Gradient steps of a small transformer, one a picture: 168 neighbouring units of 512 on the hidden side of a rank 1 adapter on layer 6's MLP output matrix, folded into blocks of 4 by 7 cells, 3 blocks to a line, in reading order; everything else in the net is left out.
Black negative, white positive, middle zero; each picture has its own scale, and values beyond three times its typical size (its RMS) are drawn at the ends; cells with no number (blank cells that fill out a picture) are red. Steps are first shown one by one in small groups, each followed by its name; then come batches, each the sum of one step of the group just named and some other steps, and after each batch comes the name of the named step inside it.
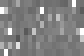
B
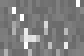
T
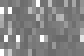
B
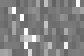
T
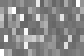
T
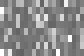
B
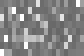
T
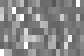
T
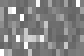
T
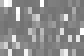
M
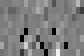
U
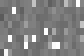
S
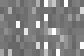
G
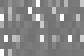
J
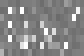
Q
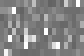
S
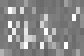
Q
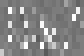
Q
